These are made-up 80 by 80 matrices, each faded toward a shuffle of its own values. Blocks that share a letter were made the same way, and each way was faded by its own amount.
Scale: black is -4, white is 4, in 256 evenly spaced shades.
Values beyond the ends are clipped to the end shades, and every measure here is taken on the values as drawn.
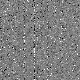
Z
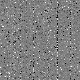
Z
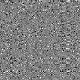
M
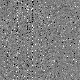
Z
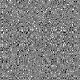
M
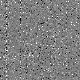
Z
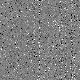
Z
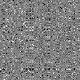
M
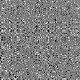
M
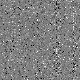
Z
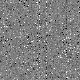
Z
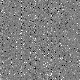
Z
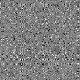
M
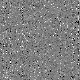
Z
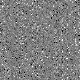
Z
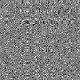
M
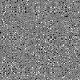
M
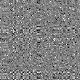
M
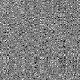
M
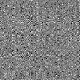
M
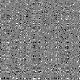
M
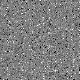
Z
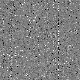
Z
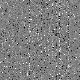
Z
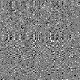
M
